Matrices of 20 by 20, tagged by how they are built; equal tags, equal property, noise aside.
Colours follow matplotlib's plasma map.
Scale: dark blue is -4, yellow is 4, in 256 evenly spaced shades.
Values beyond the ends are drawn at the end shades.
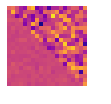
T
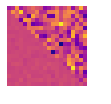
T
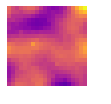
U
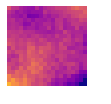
U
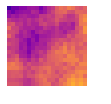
U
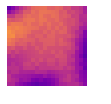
U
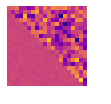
T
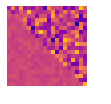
T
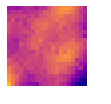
U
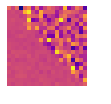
T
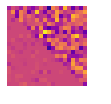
T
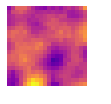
U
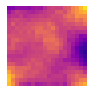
U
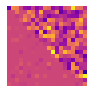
T
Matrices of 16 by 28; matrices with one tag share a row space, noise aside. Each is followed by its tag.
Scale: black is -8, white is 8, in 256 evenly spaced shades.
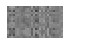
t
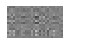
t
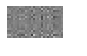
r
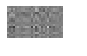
t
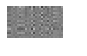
r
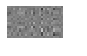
r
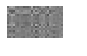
t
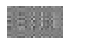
r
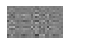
t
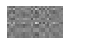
t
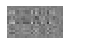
t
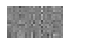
r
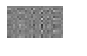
r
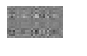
t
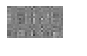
r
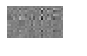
r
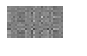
r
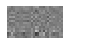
t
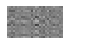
t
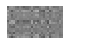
t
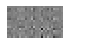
r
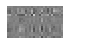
r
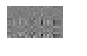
r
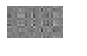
r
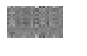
t
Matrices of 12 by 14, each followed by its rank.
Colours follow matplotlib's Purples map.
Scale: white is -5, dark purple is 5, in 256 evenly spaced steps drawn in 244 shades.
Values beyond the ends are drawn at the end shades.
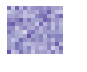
full rank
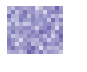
full rank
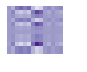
one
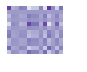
one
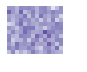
full rank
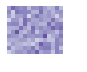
full rank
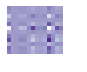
one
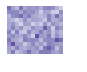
full rank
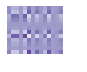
one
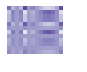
one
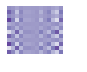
one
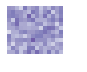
full rank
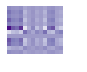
one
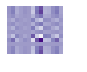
one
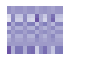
one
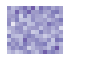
full rank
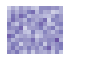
full rank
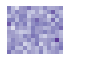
full rank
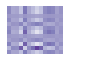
one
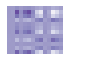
one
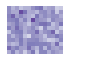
full rank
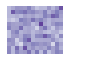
full rank
